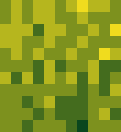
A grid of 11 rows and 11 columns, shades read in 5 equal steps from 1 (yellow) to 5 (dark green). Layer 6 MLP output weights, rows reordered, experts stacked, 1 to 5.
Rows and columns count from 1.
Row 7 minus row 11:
-1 1 -2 1 -1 0 -2 -1 -1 1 0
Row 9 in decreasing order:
4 4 4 4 3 3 3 3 3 3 2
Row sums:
25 29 26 29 27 35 32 34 36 37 37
